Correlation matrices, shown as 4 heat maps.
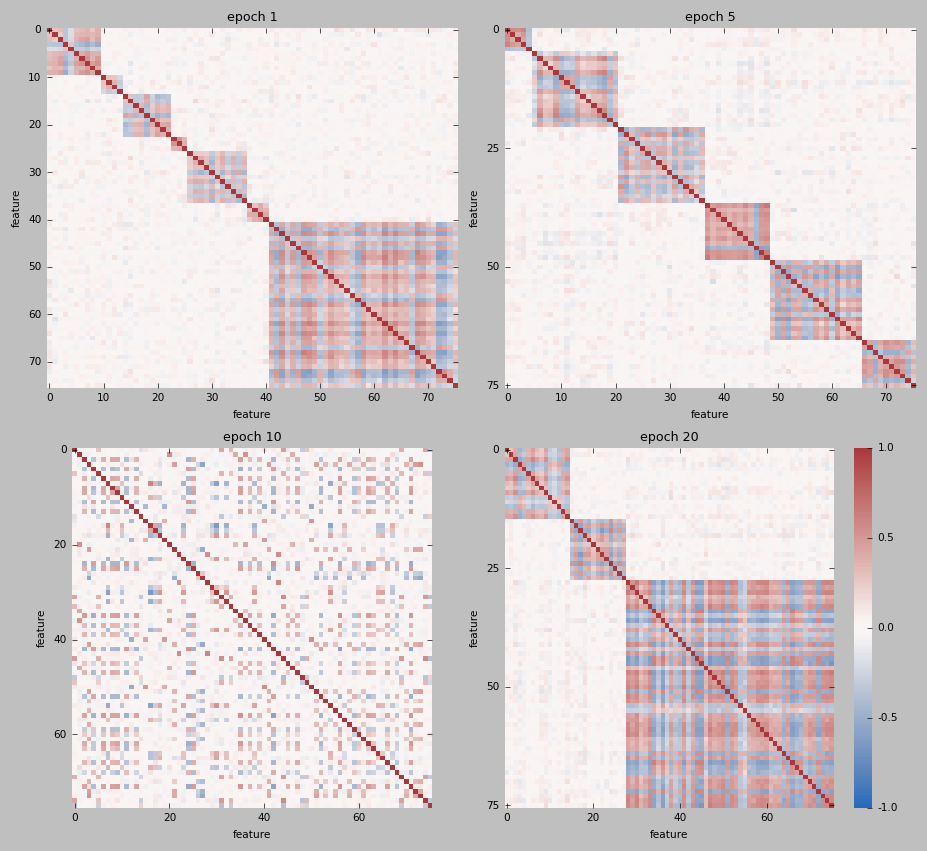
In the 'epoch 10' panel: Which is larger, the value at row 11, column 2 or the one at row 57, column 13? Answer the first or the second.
the second
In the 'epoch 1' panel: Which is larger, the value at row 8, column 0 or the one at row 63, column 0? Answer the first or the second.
the first
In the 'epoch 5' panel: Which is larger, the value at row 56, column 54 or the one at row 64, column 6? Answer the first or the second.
the second
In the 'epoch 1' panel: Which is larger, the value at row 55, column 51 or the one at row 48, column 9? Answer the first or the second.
the first
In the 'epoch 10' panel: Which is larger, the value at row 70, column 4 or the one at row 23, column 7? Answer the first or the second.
the first
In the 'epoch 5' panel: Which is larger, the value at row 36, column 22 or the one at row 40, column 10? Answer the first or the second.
the first
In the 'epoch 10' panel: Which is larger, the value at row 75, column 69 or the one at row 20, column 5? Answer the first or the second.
the second
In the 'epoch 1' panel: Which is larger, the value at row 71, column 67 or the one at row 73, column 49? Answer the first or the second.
the first
